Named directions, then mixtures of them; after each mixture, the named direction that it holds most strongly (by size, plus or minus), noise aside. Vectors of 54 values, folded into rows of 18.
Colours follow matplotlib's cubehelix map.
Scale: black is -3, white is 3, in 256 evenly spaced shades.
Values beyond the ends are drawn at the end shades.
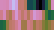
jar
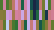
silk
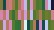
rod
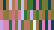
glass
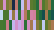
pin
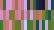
rod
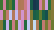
silk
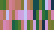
rod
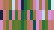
pin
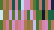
pin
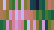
pin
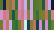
rod
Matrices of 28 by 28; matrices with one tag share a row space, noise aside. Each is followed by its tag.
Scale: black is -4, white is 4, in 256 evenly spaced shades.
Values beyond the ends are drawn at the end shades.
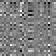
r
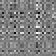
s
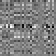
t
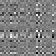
s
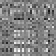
t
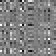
r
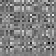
t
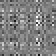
s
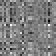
r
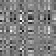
r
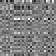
t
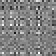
s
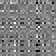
s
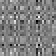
s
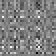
s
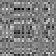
t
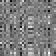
r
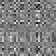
s
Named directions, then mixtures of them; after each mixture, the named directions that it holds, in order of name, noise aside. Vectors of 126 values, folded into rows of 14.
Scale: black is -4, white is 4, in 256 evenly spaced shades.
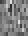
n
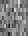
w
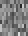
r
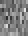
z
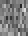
r, z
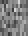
w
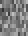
r, z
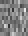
w, z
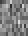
n, r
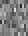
r, w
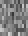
r, w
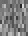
r, z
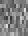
z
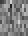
n, r
